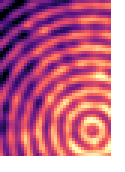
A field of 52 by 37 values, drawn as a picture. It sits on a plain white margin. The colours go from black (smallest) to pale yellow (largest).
The histogram is bell-shaped. Values rise toward the bottom right. The top left is the ninth with the lowest average. No row or column stands out. On average the colour sits 50% of the way up the scale. Rings spread out from the bottom right. The bottom right is the ninth with the highest average.
